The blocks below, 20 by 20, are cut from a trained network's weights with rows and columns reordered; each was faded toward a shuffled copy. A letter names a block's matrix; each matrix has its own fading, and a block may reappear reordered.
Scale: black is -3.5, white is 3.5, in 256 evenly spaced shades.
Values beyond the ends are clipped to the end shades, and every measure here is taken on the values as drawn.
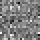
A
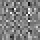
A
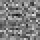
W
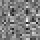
A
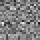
W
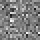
A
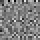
W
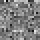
W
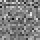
W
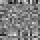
W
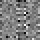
A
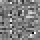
A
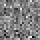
A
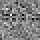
W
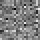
A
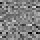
W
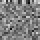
W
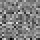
W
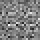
W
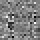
A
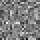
W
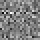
W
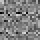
W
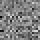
W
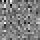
A
